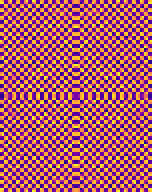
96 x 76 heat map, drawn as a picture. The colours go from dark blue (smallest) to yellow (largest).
On average the colour sits 50% of the way up the scale. The histogram has two humps. A checkerboard runs through the table. Its left and right halves mirror each other, and so do its top and bottom. No overall slope runs across the table.
